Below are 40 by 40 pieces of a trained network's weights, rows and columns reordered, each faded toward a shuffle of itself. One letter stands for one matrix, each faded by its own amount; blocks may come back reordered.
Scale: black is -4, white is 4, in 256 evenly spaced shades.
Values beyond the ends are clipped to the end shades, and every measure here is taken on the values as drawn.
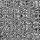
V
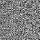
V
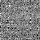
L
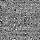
L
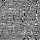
L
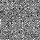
L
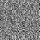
V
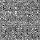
L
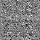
L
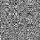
V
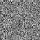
V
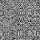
V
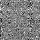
L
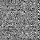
L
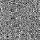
V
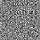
V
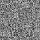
V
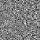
V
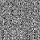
V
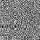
V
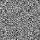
V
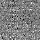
L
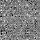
L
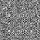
V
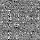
L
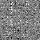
L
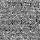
L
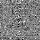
L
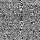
L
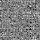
L
